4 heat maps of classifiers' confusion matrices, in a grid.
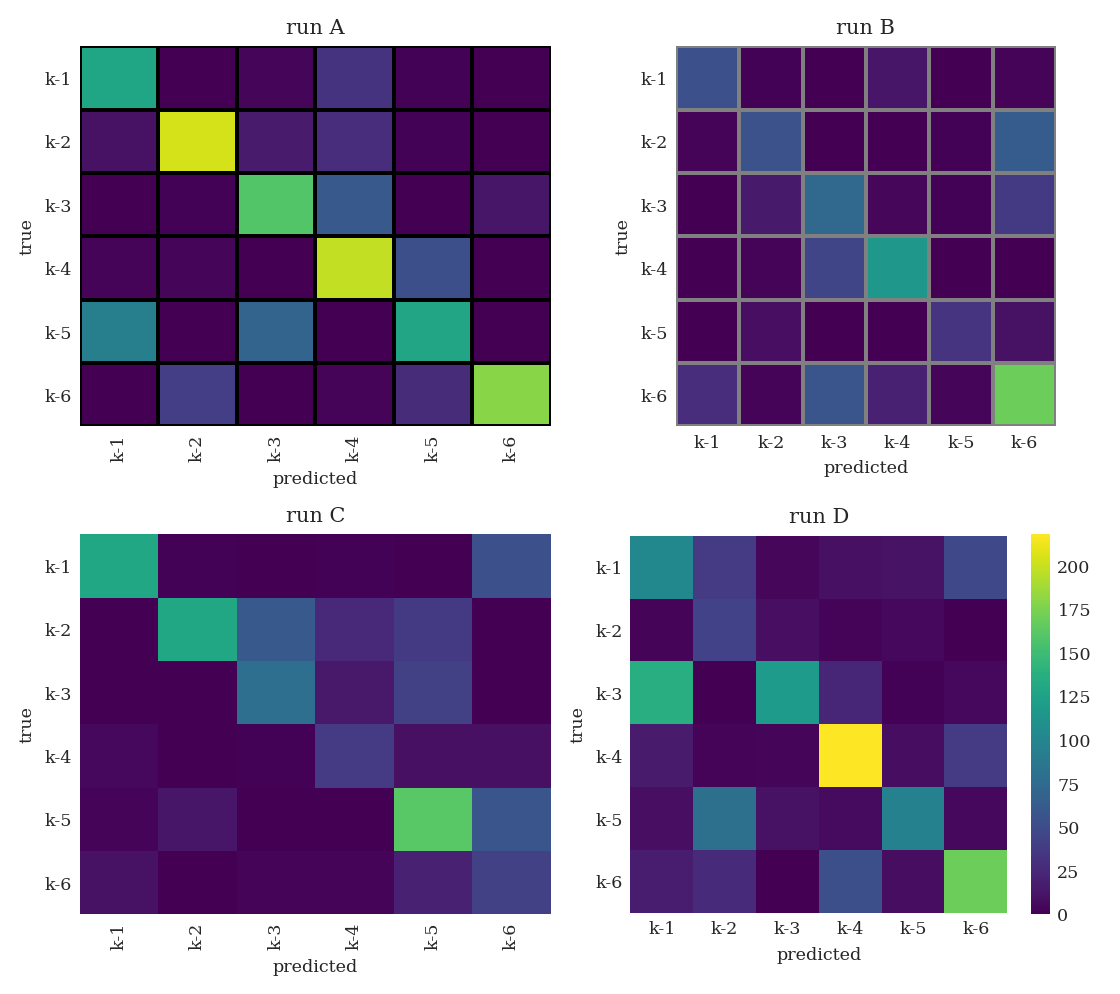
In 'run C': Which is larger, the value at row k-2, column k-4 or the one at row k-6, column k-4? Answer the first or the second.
the first
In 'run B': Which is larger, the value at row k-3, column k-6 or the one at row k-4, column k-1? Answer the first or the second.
the first
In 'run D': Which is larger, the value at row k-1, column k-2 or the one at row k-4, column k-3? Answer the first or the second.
the first
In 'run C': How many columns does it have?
6
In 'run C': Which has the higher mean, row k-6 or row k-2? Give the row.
k-2
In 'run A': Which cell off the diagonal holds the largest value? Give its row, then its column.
k-5, k-1
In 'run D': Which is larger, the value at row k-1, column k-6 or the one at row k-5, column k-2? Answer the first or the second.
the second
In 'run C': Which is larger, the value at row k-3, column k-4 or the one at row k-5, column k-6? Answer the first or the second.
the second
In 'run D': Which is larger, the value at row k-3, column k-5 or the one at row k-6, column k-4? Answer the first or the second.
the second
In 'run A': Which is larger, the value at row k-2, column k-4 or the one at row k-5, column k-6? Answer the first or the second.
the first
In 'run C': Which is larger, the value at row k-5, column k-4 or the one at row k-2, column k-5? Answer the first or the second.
the second
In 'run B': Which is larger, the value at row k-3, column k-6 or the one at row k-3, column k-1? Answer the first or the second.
the first
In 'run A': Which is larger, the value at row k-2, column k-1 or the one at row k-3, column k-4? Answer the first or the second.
the second
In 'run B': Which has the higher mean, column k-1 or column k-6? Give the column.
k-6
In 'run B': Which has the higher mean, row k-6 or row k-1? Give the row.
k-6
